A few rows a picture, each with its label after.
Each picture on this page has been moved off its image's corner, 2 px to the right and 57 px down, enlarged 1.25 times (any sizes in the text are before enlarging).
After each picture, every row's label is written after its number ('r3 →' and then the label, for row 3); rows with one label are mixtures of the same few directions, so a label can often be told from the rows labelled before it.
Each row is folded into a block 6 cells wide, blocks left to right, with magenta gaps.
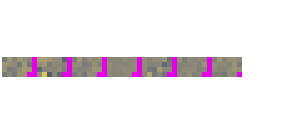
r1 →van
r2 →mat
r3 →van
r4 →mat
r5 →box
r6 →van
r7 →van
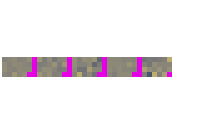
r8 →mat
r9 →van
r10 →box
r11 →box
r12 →mat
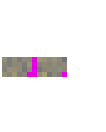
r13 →van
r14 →mat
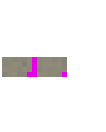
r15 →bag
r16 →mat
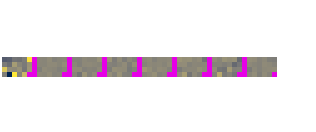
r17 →mat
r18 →van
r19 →mat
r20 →van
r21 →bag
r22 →mat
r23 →box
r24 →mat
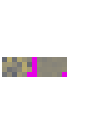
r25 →van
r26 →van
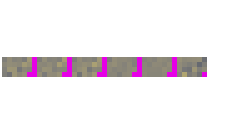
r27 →box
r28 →box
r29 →box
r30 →van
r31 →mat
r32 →box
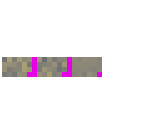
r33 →van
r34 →van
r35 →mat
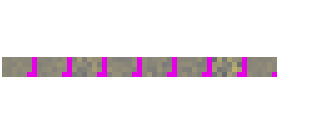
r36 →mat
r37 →box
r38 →van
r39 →bag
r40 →box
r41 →box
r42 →van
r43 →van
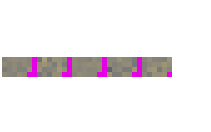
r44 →bag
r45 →van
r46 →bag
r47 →bag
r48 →box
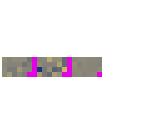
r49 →box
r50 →bag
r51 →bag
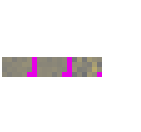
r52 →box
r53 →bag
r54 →van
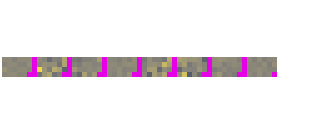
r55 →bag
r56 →bag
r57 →mat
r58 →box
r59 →box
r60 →mat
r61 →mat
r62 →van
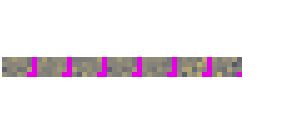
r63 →bag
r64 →van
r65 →mat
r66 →bag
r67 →box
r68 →box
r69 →box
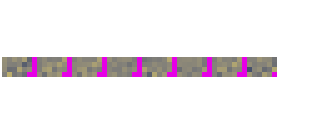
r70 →box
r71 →box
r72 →box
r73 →box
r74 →mat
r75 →bag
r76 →box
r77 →bag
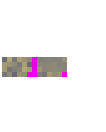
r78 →van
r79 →mat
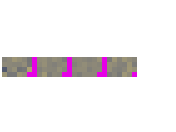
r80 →bag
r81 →mat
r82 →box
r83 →van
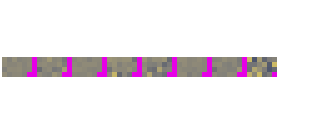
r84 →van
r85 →bag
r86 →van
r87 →mat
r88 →box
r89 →mat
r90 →bag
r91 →van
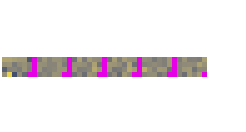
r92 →mat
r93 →van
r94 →van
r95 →van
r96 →bag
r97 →box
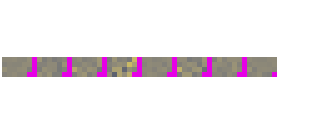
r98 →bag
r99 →van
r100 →bag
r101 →box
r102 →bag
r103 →bag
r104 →van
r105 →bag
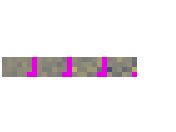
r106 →van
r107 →box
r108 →bag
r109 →bag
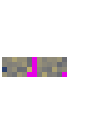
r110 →bag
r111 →box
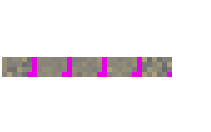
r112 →box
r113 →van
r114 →mat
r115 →bag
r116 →van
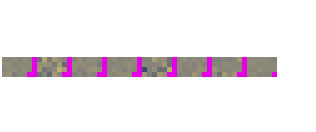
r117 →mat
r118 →van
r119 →van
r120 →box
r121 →bag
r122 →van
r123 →mat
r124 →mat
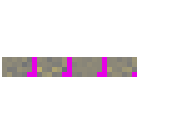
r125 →box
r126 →bag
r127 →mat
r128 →bag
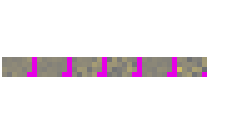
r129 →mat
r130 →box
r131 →box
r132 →van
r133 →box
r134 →bag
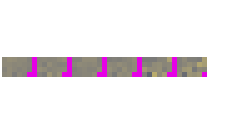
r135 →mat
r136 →mat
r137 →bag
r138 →mat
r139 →mat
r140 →box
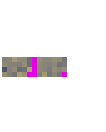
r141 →bag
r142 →box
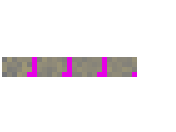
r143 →van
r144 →van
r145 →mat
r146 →bag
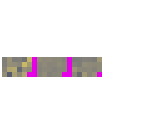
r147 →box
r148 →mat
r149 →mat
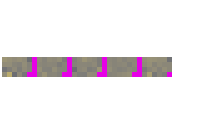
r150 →mat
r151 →box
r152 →bag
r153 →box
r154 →mat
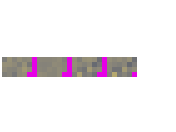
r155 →van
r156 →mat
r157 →box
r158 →box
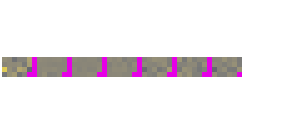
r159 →bag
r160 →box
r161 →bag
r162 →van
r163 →bag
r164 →van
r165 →bag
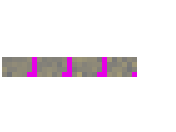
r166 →mat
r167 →van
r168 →mat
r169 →van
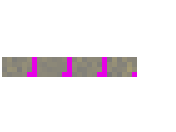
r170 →box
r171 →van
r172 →van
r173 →van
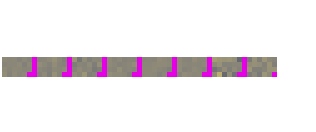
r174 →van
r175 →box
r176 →van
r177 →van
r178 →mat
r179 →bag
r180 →mat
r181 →van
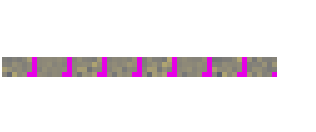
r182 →mat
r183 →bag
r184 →box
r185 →box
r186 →box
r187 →box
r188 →mat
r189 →van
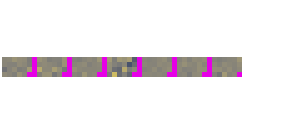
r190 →bag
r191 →bag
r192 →mat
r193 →box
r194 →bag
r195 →van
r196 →mat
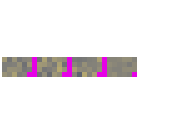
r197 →van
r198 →van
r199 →mat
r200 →box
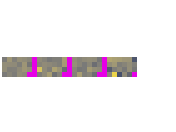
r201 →van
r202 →bag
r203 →box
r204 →mat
